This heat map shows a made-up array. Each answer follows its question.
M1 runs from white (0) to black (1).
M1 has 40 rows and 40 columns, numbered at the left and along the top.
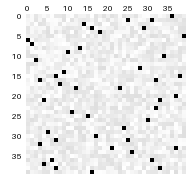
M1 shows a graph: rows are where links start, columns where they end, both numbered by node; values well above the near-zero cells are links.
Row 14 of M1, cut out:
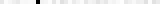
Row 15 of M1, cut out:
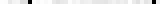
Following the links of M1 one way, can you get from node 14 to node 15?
no
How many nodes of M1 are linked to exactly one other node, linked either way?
2
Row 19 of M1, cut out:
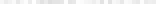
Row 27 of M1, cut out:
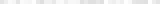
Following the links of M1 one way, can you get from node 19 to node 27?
no
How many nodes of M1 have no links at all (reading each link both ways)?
4
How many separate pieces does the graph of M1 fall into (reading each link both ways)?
6
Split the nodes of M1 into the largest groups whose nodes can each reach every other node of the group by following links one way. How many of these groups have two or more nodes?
5
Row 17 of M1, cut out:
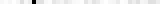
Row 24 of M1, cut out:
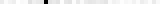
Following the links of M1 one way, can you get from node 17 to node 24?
yes
